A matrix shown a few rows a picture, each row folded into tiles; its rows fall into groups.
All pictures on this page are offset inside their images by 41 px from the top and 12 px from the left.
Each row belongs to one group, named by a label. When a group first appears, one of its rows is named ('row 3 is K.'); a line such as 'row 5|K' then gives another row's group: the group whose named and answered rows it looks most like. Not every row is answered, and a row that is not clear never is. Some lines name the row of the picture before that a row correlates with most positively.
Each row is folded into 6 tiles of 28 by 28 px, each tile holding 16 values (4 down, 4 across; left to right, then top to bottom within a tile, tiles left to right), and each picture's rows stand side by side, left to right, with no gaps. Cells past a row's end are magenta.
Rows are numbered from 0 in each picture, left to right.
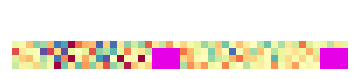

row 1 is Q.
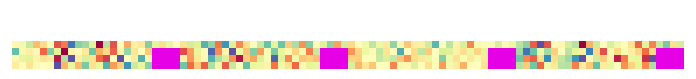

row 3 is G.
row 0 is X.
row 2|Q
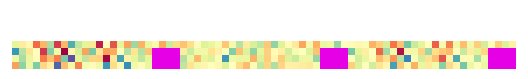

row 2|X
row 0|X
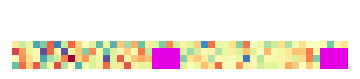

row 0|Q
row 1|G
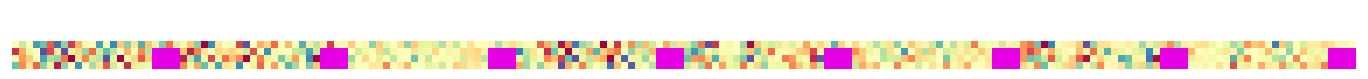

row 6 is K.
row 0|Q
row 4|G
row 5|Q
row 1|K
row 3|X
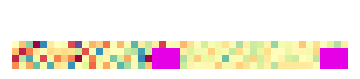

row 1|G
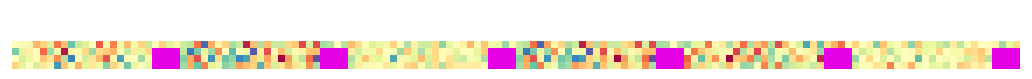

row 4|K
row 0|X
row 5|G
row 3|G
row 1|G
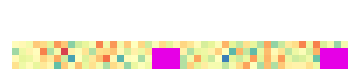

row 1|G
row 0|X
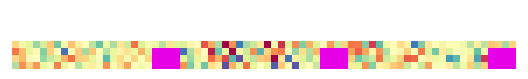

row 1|X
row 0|Q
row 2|K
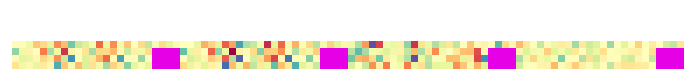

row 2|G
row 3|G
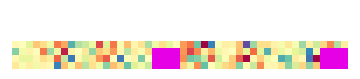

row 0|X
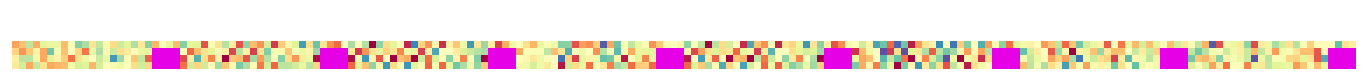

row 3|Q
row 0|K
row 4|K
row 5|Q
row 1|K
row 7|G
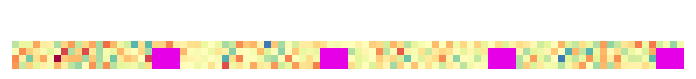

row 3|G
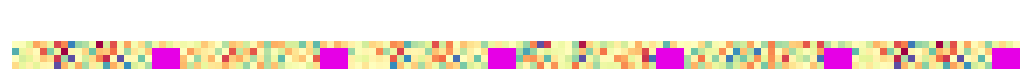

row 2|X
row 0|X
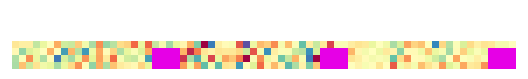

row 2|Q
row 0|G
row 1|K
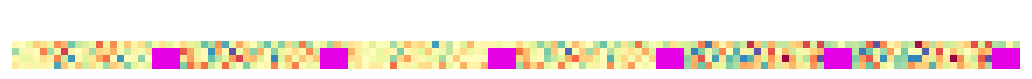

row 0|X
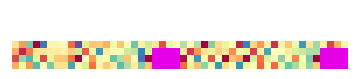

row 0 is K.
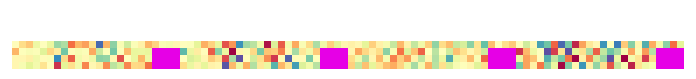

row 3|Q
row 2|K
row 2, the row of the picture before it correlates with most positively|1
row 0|Q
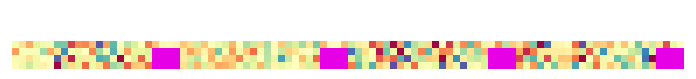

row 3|K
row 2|X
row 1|K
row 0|Q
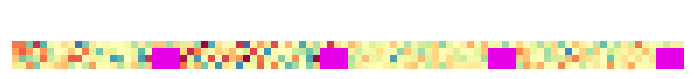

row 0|K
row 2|G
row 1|K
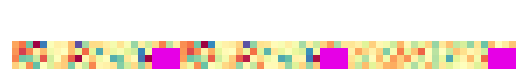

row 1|K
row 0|K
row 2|K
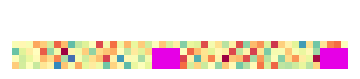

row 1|K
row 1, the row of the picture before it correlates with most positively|2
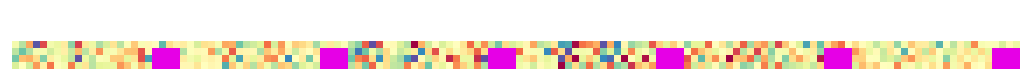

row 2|G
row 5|Q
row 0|G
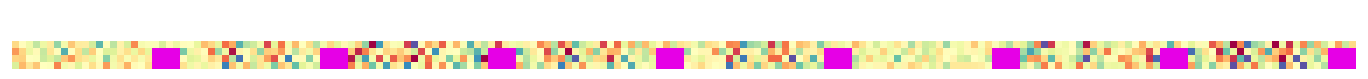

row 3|X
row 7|X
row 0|Q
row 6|G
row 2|K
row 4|X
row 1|X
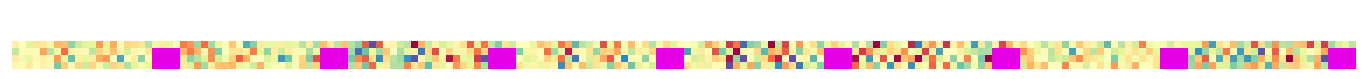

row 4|X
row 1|K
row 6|Q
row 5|K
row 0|X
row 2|G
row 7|G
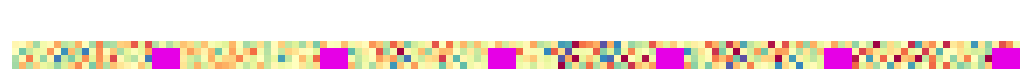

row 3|Q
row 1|K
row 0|G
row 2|X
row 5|K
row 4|X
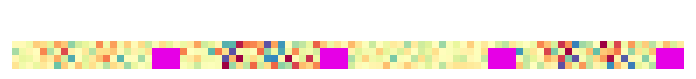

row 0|X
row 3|X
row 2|G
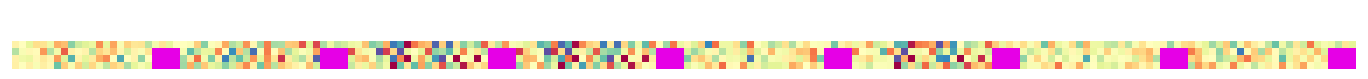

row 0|X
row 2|Q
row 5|Q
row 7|Q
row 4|G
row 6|G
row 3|Q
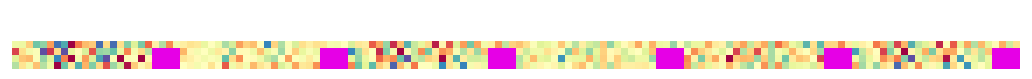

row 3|G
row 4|K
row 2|X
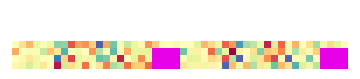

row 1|X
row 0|Q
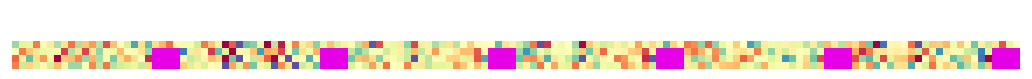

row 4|K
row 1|X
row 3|G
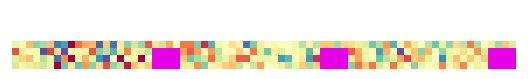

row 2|Q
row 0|Q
